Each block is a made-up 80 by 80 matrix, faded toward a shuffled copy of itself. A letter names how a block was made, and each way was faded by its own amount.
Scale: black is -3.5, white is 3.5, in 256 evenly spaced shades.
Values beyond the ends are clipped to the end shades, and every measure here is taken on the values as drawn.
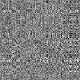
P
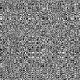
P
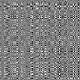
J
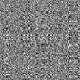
P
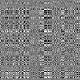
J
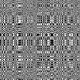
J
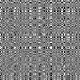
J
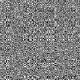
P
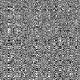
P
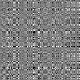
J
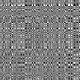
J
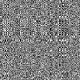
P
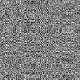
P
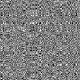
P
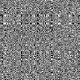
P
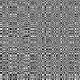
J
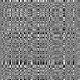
J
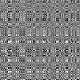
J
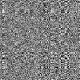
P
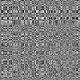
J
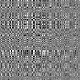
J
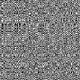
P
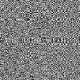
P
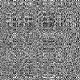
P
